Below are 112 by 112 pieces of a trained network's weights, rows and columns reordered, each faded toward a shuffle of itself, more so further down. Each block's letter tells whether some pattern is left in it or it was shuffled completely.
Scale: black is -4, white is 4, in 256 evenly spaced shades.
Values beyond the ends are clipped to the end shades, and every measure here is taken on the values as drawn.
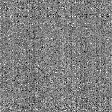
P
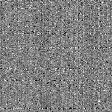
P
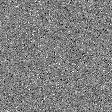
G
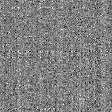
P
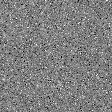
G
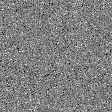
G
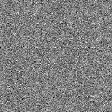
P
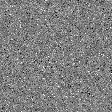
G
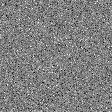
G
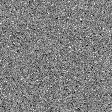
G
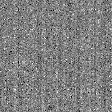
P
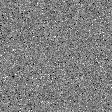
G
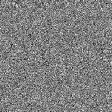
P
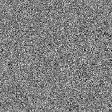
P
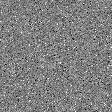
G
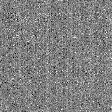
P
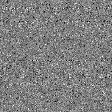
P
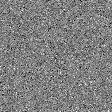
G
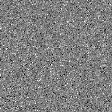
P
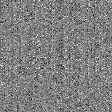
P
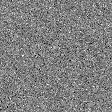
G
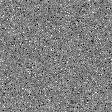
G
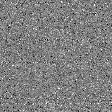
P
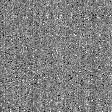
P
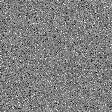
G
